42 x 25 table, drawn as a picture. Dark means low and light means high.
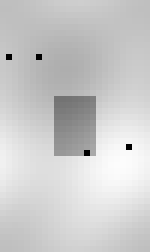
Lone odd cells: 4, each lower than its neighbours. Histogram: skewed, a long tail of low values. Ninth with the lowest average: centre. Roughest part: centre. Odd patch: lower, in the centre. Average level on the scale: 80%.
